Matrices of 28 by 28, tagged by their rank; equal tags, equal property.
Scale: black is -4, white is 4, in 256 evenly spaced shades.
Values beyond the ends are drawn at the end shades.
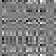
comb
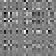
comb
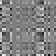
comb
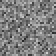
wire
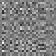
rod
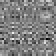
rod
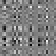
comb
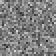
wire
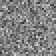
wire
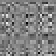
rod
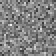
wire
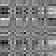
comb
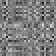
rod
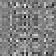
rod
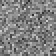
wire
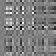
comb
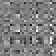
rod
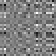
comb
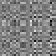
comb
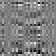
comb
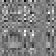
rod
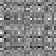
rod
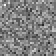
wire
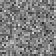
wire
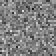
wire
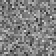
wire
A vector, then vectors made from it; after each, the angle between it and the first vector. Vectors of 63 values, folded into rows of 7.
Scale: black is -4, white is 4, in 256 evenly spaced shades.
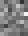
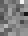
nearly opposite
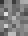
partly opposed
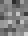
partly opposed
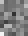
orthogonal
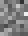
nearly parallel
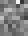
orthogonal
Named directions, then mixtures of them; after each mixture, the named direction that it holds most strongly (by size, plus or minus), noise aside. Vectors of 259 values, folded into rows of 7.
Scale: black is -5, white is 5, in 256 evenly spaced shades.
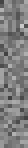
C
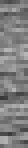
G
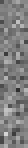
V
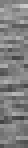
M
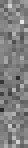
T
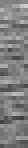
M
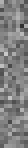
C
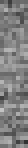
G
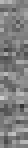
G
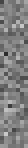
V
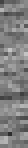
G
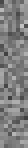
C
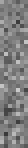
V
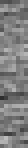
G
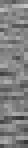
M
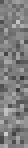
V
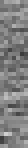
G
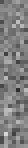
V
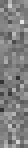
T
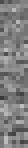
G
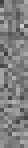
C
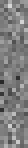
T
